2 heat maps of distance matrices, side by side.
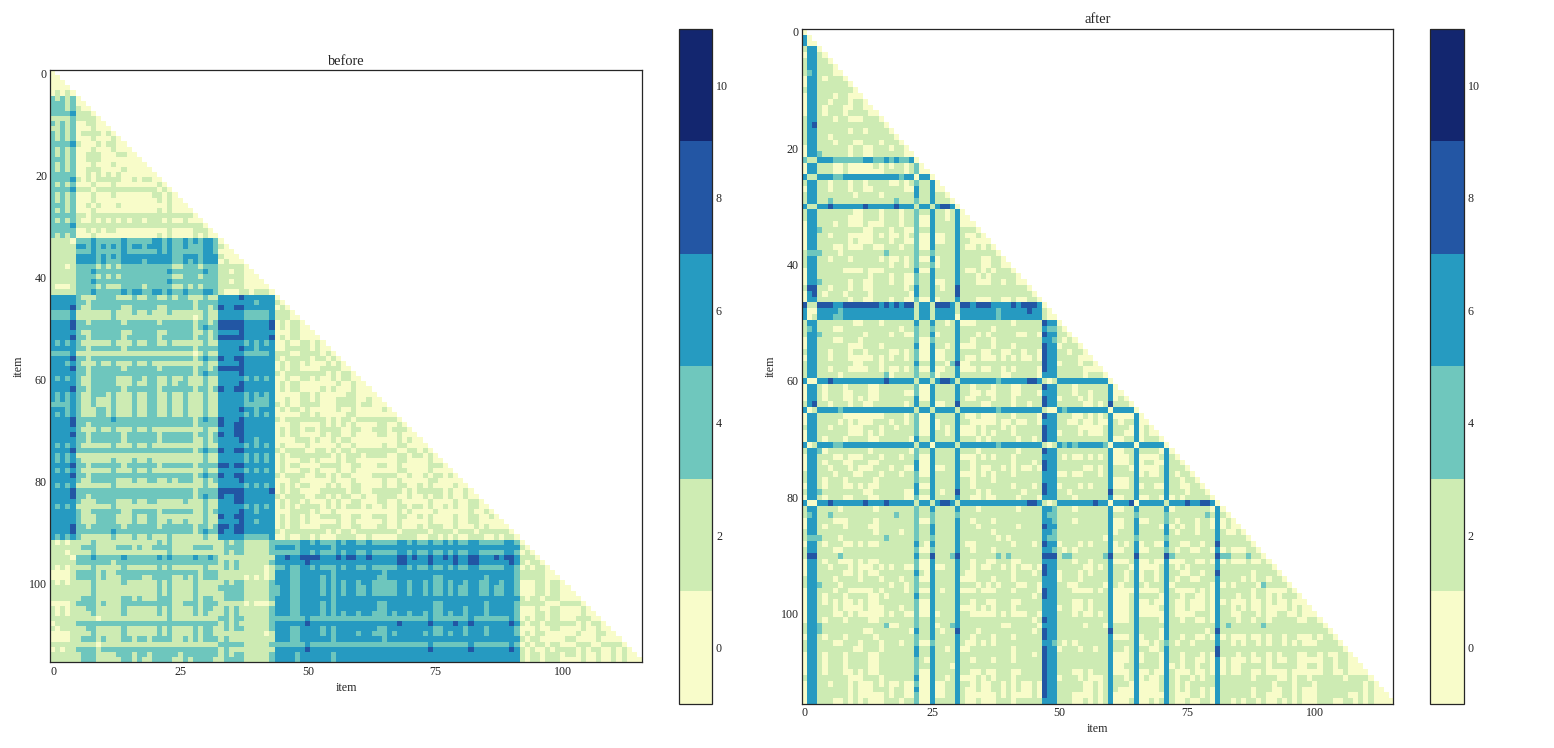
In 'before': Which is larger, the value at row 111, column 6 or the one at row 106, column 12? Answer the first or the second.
the first
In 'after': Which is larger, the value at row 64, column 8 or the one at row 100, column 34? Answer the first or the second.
the first
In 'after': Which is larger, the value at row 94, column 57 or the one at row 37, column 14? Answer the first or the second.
the first
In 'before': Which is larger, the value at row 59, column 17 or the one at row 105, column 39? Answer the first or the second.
the first
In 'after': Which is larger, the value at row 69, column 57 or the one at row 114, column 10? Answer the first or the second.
the second
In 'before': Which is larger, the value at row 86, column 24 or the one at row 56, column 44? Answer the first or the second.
the first
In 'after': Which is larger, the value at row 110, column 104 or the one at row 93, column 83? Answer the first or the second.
the second
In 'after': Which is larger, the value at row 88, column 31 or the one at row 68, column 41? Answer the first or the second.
the first
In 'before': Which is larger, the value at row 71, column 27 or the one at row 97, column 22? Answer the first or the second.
the first
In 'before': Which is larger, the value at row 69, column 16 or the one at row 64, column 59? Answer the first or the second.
the first
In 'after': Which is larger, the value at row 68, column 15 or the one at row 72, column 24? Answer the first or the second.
the second
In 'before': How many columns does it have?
116
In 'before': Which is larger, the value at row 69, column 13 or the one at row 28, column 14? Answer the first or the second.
the first
